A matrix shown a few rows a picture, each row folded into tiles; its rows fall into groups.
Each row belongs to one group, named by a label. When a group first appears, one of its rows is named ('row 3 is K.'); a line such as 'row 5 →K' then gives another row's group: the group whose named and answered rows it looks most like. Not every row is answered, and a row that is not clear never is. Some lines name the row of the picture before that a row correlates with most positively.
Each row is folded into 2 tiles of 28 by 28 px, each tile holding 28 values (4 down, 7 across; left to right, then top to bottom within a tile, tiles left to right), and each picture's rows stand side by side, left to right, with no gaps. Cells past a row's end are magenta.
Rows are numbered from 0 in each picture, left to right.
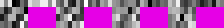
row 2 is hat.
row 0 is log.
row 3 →hat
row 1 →log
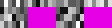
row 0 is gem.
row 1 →log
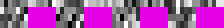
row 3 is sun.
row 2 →hat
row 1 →log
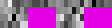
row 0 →hat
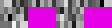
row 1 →sun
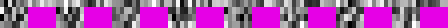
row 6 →log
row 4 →gem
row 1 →sun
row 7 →sun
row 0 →log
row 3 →sun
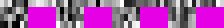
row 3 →sun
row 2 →hat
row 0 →log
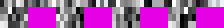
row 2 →gem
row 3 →gem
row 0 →sun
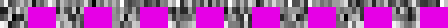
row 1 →gem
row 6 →hat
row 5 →log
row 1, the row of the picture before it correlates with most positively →1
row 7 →sun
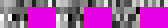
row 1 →gem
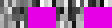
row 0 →gem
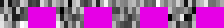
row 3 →log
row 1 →sun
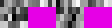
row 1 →sun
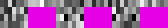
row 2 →log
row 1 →hat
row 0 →log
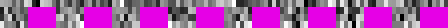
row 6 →sun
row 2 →hat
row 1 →hat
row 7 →hat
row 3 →sun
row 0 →gem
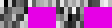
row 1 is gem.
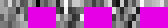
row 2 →log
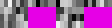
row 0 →hat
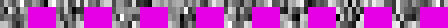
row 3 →gem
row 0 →sun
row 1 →sun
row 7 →gem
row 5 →sun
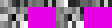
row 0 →hat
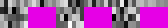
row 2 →log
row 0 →sun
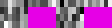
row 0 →sun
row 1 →log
